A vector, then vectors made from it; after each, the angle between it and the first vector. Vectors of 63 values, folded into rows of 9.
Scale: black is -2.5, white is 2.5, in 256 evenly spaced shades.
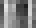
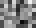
partly aligned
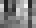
nearly opposite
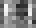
nearly parallel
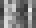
nearly parallel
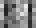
nearly opposite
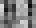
nearly opposite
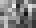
partly aligned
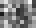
partly aligned
